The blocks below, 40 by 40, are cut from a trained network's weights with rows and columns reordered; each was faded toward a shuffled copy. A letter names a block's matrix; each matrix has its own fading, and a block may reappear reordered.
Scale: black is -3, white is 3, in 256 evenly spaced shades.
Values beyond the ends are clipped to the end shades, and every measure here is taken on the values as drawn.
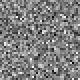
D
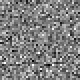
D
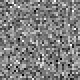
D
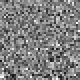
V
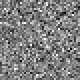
D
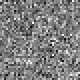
D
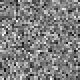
V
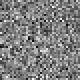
V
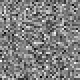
V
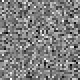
V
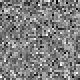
D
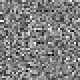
V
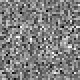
D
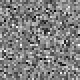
D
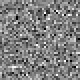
V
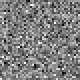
D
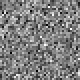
D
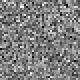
D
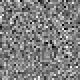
D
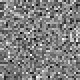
V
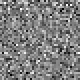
V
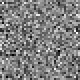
V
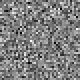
D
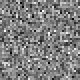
D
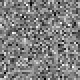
D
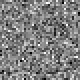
D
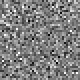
D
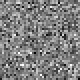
V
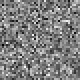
V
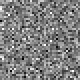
D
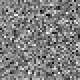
D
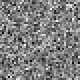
D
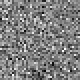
D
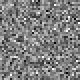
D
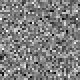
D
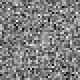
D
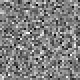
D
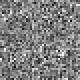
V
